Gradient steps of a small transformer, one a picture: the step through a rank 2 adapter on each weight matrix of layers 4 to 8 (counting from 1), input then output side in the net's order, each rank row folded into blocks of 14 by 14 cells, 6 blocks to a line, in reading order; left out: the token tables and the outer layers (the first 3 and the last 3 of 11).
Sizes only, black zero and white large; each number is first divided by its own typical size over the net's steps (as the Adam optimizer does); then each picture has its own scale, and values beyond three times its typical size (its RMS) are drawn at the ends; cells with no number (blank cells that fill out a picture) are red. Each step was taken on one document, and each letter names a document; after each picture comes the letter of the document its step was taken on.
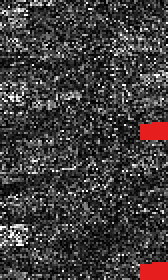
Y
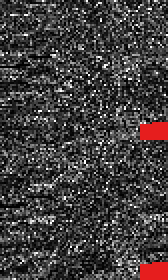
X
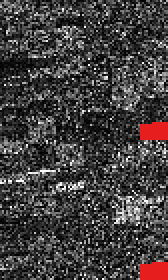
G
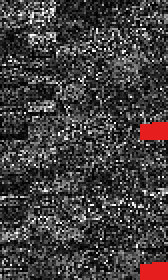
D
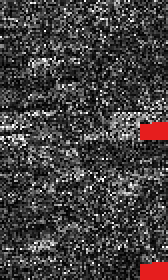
D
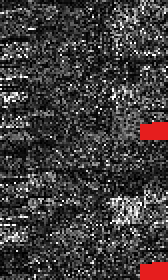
Y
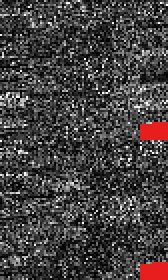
X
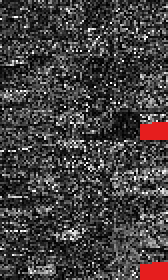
X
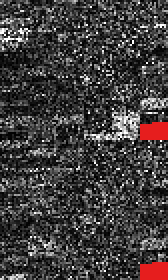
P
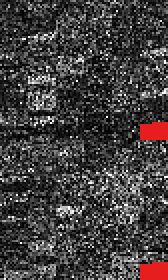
P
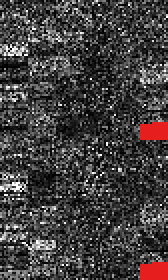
G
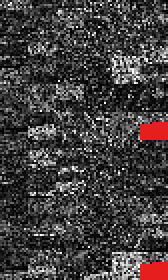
D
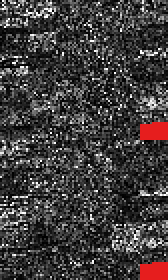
Y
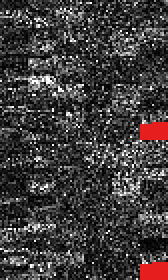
X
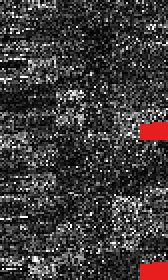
Y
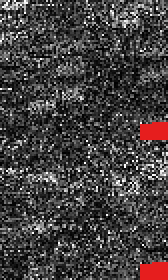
G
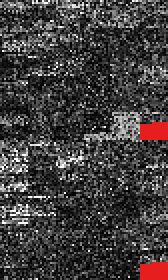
P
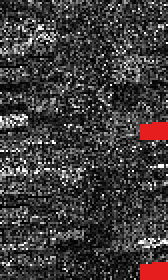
X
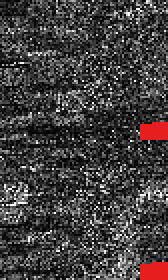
P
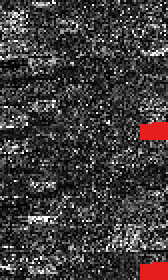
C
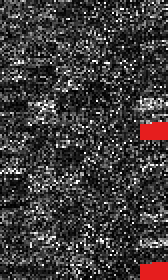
C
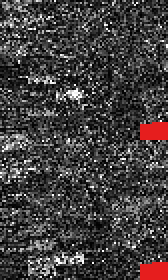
Y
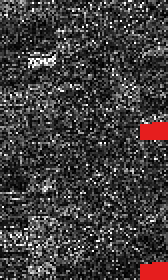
C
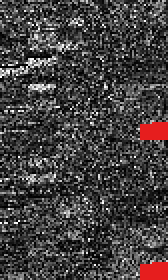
D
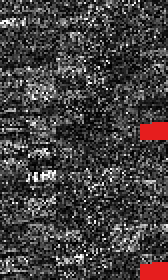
P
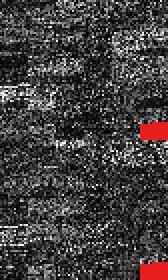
P
